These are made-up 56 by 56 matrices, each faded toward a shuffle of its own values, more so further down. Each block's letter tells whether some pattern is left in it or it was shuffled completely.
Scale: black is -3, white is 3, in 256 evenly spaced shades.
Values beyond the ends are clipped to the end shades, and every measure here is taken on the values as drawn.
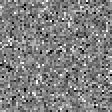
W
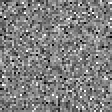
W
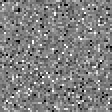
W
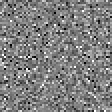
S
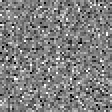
W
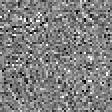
S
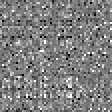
S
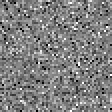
W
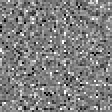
S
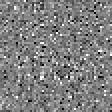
S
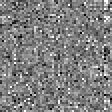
S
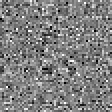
S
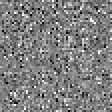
S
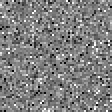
W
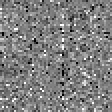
S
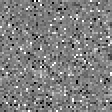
W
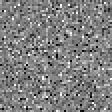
W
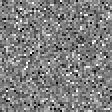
W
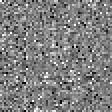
S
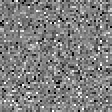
S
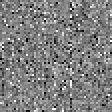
S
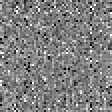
S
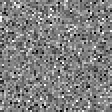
W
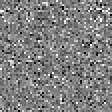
S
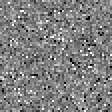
W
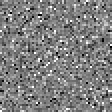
W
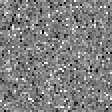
W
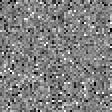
S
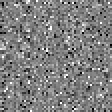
S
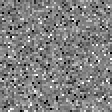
W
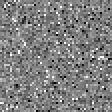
W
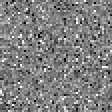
S
